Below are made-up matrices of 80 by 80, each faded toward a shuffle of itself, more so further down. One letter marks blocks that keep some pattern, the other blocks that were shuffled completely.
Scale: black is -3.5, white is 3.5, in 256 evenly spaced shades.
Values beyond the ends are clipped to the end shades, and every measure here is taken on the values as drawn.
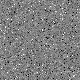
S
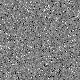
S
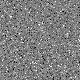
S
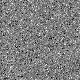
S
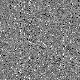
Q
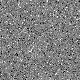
S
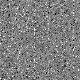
Q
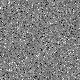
S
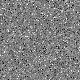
S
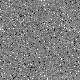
S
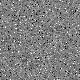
S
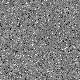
S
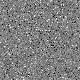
S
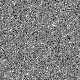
S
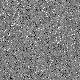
S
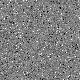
S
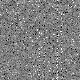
Q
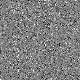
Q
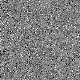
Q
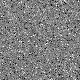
S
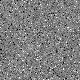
S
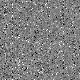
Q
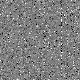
Q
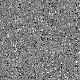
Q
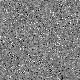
S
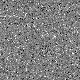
S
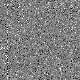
Q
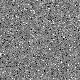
S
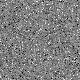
S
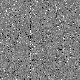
Q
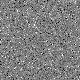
S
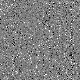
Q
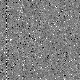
Q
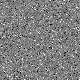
S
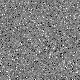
S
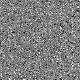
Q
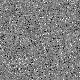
S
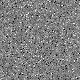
S
